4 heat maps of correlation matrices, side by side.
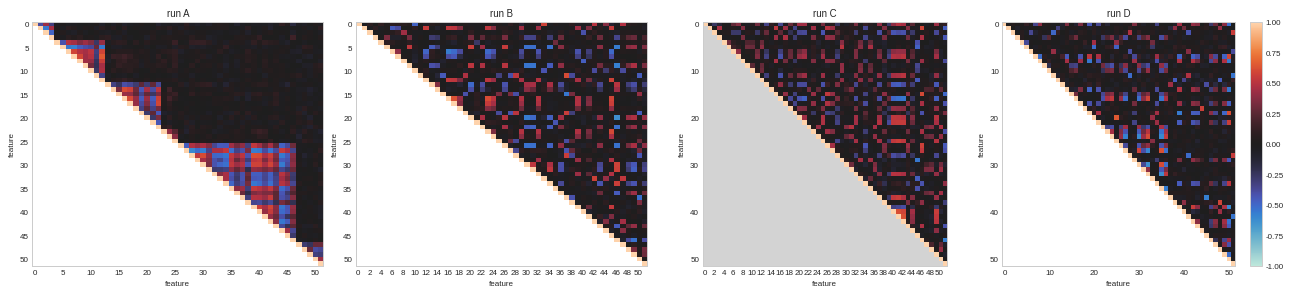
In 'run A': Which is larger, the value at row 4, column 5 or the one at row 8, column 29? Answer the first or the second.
the second
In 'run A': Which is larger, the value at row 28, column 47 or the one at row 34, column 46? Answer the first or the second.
the first
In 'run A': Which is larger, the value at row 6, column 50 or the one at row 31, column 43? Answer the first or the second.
the second
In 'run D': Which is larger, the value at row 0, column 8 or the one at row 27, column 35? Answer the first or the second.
the second
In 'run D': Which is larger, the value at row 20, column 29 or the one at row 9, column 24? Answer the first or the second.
the first
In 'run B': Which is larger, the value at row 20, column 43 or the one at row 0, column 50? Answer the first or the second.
the first
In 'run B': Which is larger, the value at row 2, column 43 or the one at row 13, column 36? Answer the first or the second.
the first
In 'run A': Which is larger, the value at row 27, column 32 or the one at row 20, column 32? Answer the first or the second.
the first
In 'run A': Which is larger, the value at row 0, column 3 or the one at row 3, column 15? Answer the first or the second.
the second
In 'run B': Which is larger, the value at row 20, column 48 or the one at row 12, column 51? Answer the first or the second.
the first
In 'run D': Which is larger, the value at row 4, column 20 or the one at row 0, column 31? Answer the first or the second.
the first
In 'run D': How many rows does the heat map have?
52
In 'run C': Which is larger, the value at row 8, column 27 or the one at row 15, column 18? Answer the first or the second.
the first
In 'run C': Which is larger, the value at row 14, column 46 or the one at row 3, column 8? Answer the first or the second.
the second
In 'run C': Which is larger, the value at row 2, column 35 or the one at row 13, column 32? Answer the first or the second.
the first
